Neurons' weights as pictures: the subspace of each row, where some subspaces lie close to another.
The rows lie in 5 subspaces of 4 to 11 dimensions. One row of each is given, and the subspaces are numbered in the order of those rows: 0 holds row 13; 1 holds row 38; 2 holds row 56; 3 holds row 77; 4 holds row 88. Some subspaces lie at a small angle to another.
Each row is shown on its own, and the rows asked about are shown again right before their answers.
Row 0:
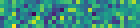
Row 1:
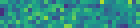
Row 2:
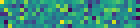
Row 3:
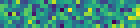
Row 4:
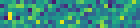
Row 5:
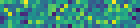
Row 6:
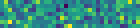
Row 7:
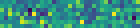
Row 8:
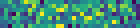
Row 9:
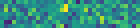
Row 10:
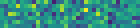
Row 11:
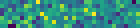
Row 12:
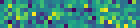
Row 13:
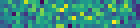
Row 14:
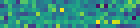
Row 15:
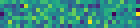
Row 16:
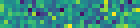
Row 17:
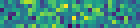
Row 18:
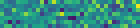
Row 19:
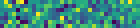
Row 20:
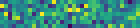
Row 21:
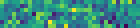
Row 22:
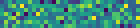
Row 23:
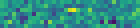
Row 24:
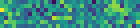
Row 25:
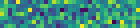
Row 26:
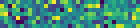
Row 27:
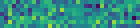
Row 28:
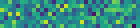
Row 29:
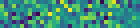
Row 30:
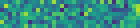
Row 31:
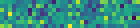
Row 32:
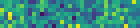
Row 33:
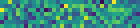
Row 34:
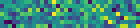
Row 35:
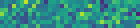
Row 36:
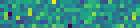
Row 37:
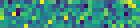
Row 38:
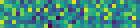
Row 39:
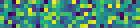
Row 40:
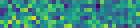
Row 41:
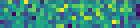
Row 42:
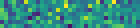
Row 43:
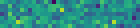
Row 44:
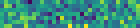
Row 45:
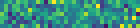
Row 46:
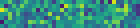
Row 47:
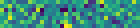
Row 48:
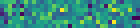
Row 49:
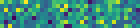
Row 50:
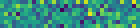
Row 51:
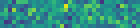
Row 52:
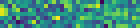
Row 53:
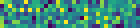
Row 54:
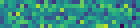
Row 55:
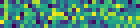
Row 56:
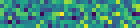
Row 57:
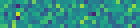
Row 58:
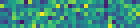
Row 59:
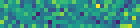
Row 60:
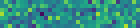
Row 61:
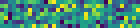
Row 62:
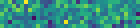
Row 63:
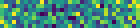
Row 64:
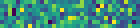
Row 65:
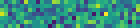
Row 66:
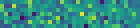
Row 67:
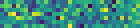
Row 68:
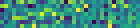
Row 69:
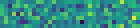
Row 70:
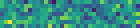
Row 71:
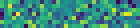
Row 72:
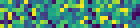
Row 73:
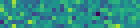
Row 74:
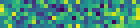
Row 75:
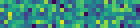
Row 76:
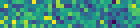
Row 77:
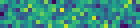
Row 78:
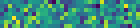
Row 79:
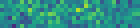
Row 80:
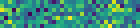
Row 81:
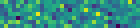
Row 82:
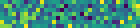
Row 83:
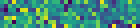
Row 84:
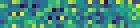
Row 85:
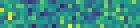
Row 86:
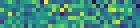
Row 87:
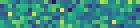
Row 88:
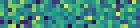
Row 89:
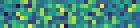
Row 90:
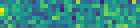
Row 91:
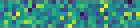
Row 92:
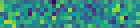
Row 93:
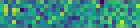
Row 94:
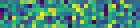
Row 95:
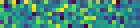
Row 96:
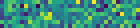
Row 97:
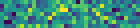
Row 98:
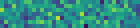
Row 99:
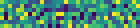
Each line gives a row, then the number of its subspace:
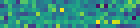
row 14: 1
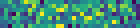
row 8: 0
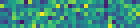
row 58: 4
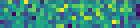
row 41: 0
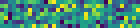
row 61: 3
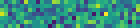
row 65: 4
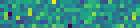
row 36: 0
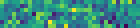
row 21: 4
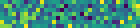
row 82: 0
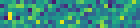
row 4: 4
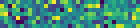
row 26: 0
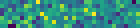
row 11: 4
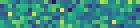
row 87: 3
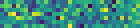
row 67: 4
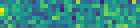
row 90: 3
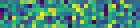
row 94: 4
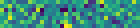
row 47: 2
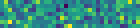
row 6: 4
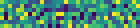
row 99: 2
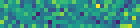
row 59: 1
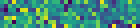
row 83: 2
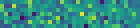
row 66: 3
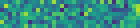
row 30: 0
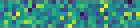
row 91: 1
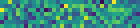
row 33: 2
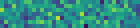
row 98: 3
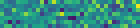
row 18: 2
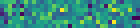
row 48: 1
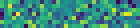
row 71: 1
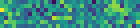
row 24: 2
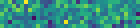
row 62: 1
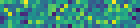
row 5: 1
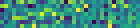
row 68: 4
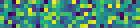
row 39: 4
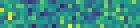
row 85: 3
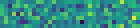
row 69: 1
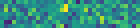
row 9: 2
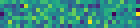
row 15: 1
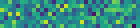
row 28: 2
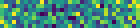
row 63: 2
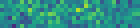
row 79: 4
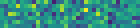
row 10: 4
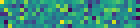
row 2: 1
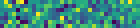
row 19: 4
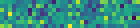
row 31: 1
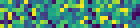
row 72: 0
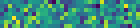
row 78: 1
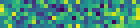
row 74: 0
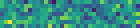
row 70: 2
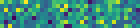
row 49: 1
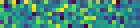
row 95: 4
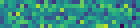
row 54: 1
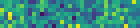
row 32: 3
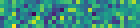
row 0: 4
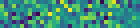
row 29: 4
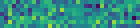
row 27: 1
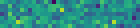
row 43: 0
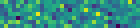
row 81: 4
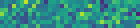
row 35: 1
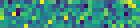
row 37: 1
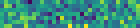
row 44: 3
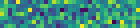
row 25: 4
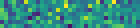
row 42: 4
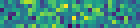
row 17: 3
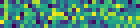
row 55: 4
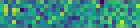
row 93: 2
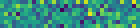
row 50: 2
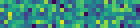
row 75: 3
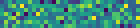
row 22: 1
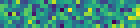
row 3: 3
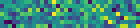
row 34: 2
